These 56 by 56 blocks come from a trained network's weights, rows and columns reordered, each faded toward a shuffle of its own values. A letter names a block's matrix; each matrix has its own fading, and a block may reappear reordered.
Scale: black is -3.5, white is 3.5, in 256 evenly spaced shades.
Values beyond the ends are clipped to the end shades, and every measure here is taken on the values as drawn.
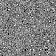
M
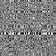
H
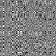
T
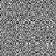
H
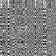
T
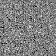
M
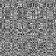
H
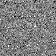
M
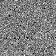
M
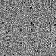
M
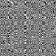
T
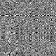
H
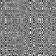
T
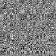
H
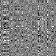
T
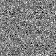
M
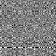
H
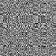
H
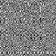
H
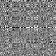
H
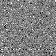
M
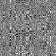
T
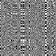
T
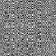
T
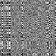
T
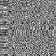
H
